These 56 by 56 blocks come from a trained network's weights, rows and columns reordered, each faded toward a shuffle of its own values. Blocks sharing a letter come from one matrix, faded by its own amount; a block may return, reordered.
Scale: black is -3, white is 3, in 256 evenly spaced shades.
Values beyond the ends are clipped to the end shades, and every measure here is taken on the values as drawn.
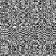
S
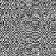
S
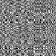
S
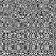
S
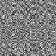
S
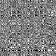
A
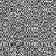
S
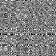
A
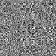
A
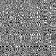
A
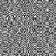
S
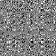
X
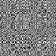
S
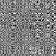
S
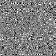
X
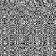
S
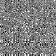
X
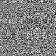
A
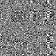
X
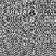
S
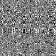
X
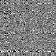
A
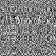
S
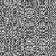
S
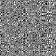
X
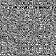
A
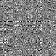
A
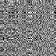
S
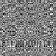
S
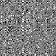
X
